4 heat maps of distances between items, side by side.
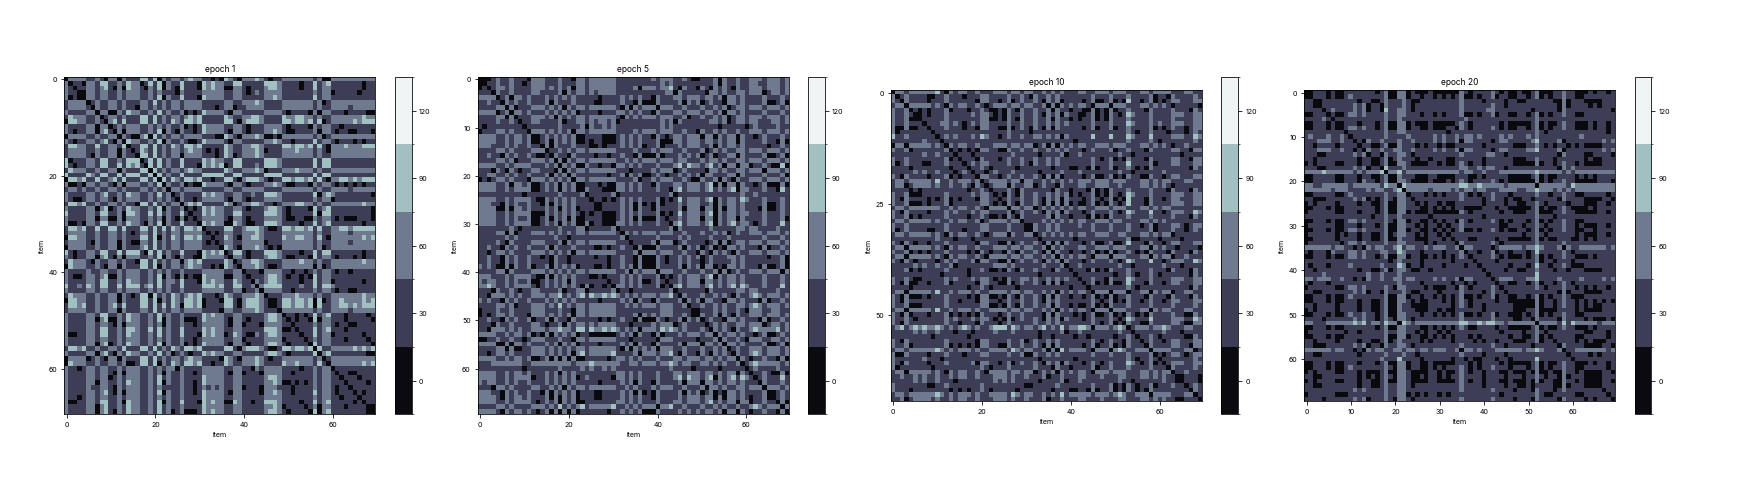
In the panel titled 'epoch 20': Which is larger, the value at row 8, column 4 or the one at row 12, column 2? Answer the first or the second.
the first
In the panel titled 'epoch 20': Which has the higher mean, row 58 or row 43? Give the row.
58
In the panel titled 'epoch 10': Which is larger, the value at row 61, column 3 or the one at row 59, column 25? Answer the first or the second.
the first
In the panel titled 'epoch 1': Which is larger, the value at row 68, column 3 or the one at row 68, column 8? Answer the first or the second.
the second
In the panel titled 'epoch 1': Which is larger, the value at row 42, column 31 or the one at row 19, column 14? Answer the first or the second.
the first
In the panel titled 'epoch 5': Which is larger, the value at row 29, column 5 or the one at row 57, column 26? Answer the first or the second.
the second
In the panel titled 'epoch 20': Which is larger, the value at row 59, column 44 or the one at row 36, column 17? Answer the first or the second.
the second
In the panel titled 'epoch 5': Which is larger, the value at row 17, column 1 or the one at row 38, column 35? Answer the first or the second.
the first
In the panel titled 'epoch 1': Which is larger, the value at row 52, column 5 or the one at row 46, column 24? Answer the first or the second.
the second
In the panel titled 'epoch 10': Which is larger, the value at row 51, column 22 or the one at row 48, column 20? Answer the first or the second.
the second
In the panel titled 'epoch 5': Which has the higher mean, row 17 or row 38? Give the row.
17
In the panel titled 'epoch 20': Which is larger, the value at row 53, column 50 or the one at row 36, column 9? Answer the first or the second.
the second
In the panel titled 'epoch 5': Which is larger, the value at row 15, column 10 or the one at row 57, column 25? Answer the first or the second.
the second
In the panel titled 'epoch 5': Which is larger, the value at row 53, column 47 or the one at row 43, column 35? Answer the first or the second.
the first
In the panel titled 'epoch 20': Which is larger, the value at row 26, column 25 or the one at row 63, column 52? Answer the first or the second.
the second
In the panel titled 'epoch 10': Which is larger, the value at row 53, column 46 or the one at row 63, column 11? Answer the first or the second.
the first
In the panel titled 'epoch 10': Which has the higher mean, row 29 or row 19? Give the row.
29
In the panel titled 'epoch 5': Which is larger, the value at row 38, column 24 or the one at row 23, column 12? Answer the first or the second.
the first
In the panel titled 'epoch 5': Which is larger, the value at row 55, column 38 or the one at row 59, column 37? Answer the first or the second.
the second
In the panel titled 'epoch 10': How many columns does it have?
70
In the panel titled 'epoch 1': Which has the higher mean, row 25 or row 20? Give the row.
20
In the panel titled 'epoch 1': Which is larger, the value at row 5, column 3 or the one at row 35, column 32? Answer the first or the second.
the first
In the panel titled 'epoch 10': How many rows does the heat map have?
70
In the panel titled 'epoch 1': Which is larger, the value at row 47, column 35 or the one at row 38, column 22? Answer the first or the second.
the second
